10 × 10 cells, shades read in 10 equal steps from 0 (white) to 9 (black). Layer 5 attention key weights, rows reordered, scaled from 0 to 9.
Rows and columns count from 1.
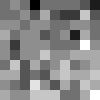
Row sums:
57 51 44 47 42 37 39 36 39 30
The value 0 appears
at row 5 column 9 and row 10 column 10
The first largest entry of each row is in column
4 7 3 8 2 2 3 3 3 7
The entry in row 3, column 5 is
4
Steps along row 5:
up down same same up same same down up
